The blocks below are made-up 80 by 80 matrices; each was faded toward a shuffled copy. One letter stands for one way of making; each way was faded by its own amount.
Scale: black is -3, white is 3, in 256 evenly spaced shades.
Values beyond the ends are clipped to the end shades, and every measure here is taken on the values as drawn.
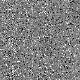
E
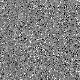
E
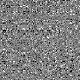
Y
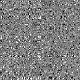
Y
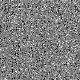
E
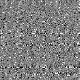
Y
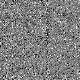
E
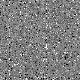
E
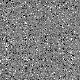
E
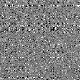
Y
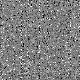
E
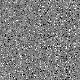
E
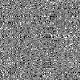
Y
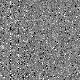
E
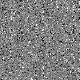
E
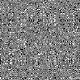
Y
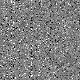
E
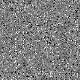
E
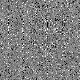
E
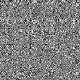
Y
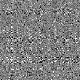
Y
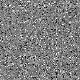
E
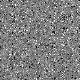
E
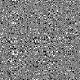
Y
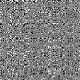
Y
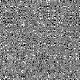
Y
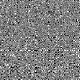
Y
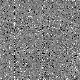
E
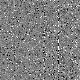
E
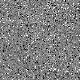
E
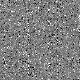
E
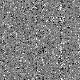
E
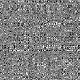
Y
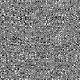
Y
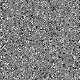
E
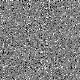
E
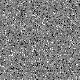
E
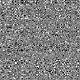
Y
